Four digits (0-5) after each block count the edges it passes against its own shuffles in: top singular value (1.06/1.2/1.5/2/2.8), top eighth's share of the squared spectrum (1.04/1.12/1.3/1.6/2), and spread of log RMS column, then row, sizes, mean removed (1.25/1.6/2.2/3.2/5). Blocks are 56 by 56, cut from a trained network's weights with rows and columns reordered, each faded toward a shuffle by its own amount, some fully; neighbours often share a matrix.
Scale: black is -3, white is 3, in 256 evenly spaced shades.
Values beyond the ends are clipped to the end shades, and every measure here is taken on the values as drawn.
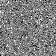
0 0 0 0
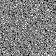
0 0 0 0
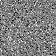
0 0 0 0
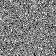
0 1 0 0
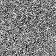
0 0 1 0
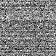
3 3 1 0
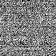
2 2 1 0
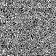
1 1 1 0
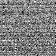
3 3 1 0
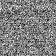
1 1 0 0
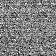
2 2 0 0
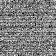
3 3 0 0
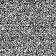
1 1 0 0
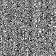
2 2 0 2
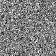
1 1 0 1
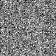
1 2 0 1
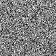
0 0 0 0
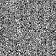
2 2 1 1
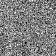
1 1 0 1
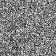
1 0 0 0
